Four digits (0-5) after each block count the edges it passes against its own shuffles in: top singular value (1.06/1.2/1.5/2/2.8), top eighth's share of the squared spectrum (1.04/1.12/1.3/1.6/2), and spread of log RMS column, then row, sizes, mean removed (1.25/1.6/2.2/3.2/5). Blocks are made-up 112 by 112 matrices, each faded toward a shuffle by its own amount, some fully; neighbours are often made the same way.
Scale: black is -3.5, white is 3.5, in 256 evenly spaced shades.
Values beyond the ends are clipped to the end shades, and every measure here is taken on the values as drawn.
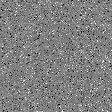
2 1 0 0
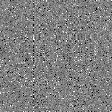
4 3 2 1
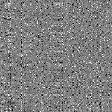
4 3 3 1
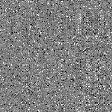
4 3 2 1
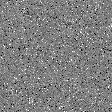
0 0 0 0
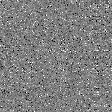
3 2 0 1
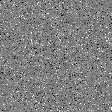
1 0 0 0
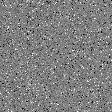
0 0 0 0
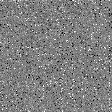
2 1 1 1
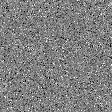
0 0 0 0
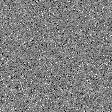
0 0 0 1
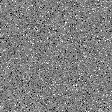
2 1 0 0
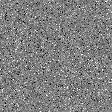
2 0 0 0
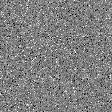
3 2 0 1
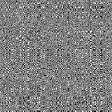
5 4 3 3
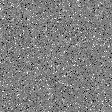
0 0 0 0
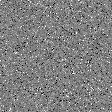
0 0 0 0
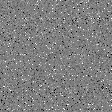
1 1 0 1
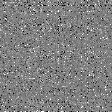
2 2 2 2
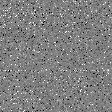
1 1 1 2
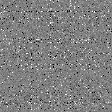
2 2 2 2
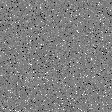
0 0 0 0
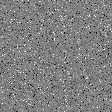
0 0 0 0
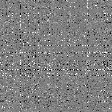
2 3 3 3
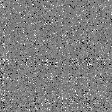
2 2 2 2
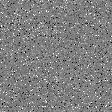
2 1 0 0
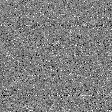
1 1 0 2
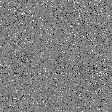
1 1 1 1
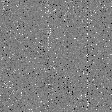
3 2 1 0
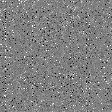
2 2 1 1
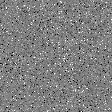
1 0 0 0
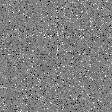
2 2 1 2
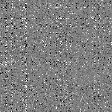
2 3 3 2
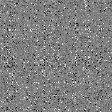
2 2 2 2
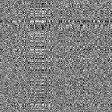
5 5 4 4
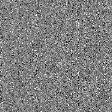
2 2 3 0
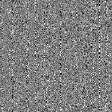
2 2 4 0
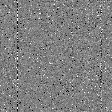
3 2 2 0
